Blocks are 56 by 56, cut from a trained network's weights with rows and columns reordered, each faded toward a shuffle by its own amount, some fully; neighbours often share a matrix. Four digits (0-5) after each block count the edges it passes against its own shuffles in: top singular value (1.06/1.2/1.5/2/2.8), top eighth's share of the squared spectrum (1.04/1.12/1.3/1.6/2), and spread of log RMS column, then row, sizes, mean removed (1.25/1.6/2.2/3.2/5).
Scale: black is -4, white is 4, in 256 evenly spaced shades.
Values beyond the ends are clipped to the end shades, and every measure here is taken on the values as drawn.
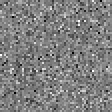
2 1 0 1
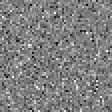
0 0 0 0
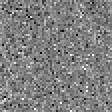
0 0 0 0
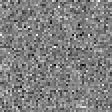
3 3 0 2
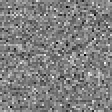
2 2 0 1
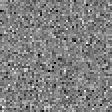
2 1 0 0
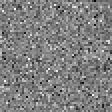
1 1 0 0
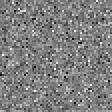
0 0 0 0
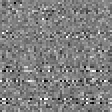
4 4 0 3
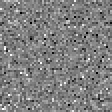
1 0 0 0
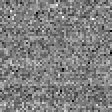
2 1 0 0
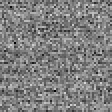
2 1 0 1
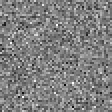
0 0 0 0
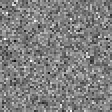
0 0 0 0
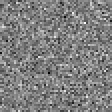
0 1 0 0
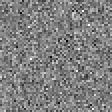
0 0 0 0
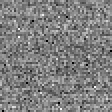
1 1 0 0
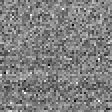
2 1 0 0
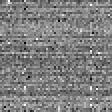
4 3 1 0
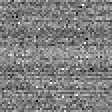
3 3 1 1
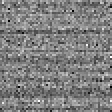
3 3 1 1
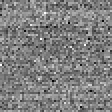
3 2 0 0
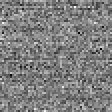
2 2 0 0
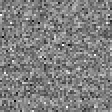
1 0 0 0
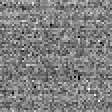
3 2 0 0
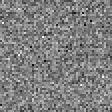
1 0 0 0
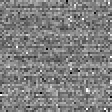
3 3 1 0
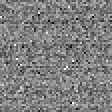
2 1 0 0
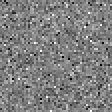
1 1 0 0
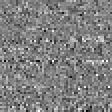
3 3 0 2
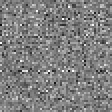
3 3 1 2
